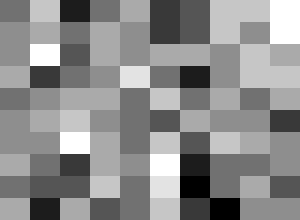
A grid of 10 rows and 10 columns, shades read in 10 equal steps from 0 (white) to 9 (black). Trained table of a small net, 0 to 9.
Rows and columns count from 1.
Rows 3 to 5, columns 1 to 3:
4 0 6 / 3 7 5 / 5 4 3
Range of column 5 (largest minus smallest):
4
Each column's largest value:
5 8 8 6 5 7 9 9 5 7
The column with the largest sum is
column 7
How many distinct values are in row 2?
7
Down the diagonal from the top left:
5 3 6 4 5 6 6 5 3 4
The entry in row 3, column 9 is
2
